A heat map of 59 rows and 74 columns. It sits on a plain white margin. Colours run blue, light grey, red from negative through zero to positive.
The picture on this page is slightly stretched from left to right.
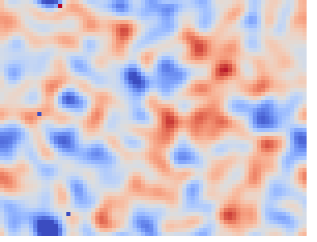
Grain: blotchy. Mirror symmetry: none. Average level on the scale: 50%. Lone odd cells: 3, 1 higher and 2 lower than their neighbours.
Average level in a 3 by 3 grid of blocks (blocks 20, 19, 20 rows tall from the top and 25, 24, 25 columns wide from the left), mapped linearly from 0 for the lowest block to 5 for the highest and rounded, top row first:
3 1 5
1 4 3
0 3 4
